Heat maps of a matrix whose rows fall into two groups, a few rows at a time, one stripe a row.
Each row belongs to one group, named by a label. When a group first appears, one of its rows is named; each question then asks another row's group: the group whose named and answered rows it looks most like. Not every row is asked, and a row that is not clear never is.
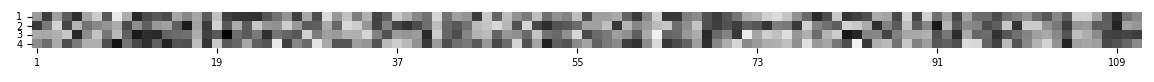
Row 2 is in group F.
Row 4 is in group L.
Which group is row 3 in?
L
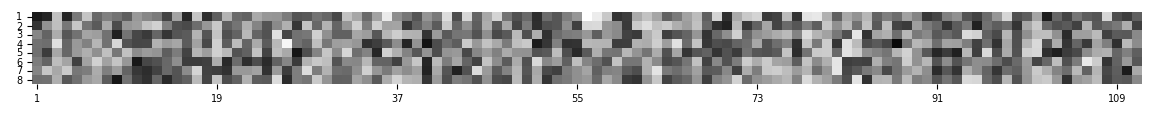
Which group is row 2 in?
F
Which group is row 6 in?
L
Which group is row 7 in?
L
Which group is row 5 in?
F
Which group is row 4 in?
F
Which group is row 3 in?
L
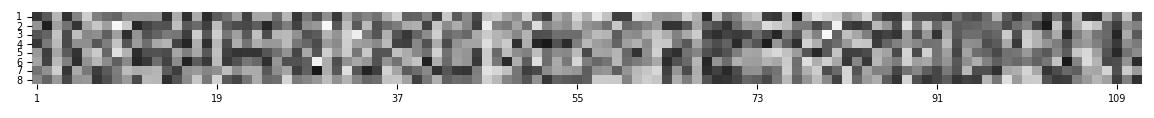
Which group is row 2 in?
L
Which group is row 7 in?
F
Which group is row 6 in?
L
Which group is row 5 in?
L
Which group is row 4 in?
F
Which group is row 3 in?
F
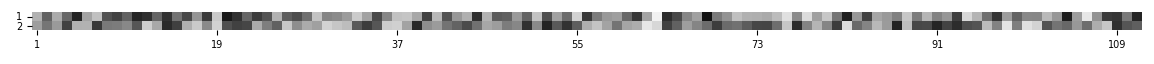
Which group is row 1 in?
L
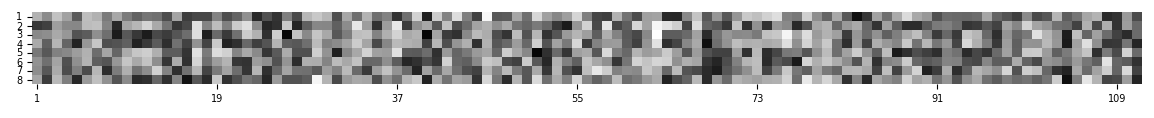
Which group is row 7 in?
F
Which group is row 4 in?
L
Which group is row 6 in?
F
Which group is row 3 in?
L
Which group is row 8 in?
L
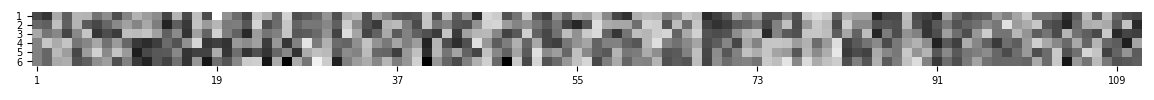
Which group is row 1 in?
F
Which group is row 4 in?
L
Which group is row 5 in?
L
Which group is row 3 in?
F
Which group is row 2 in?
F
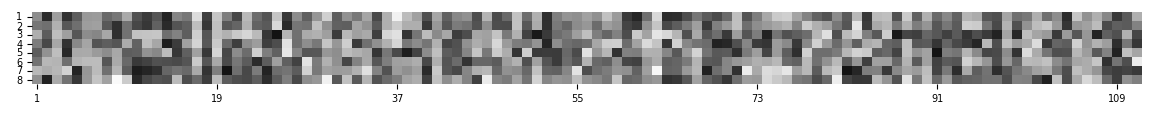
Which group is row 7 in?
L
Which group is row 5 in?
F
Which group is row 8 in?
L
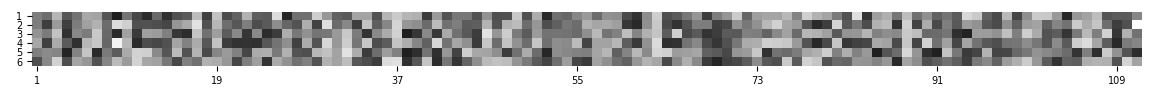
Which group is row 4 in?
L
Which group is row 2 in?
L
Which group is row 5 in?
F
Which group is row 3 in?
F
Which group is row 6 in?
F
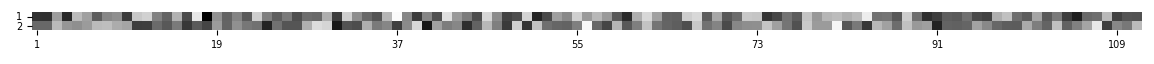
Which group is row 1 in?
F
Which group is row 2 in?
L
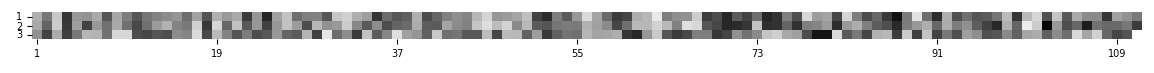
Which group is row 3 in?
L
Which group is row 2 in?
F
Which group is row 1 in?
F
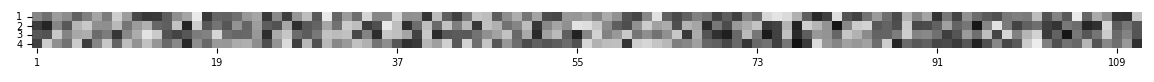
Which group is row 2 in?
F
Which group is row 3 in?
F
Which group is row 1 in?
L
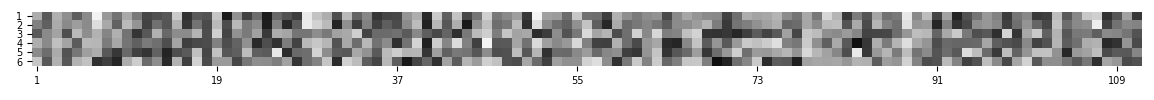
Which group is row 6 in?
F
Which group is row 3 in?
F
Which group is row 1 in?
L
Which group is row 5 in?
L
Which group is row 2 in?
L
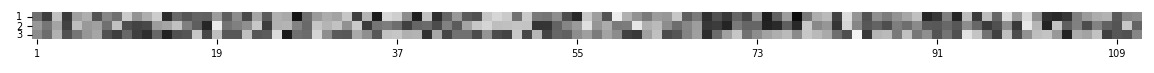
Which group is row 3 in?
L
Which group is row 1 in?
F
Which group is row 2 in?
F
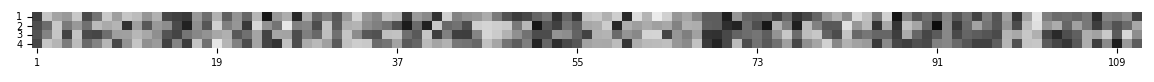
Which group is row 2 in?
F
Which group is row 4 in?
F
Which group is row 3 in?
F
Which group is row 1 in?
F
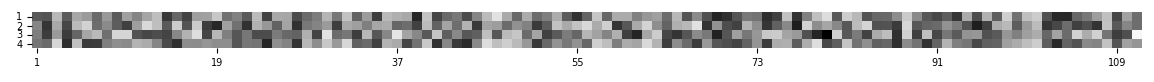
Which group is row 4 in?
F
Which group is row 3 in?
L
